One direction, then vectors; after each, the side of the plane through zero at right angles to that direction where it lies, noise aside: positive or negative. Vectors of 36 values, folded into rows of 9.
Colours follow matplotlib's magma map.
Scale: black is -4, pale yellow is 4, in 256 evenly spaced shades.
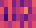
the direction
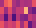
positive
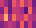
negative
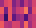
positive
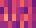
negative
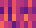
negative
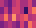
negative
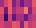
positive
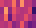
negative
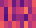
positive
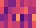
positive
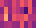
negative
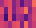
positive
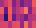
positive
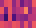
positive
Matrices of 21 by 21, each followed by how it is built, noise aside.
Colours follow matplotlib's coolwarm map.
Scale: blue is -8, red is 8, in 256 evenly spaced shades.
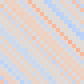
Toeplitz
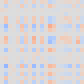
low rank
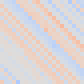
Toeplitz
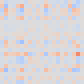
low rank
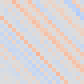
Toeplitz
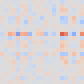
low rank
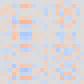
low rank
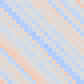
Toeplitz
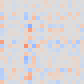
low rank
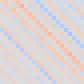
Toeplitz
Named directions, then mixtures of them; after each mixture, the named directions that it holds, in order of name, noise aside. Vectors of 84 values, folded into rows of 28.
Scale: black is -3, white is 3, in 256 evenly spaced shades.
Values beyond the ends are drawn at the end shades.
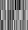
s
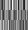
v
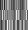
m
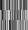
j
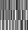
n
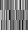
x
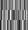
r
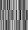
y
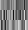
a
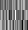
n, x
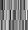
j, m, v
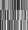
s, x, y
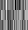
s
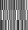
m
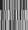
j, m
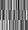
n, v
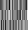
j, v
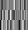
r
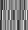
m, r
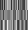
m, v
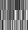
n, s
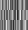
y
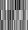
s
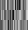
s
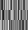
v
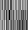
j, v, x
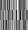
y
